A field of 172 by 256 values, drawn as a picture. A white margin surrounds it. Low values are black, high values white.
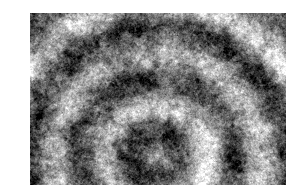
Rings spread out from the bottom middle. No seam splits the table. There is no overall slope.
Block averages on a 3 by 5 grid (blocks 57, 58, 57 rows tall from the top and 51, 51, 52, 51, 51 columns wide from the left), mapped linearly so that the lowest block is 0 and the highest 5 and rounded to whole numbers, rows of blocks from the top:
32335
32332
23054
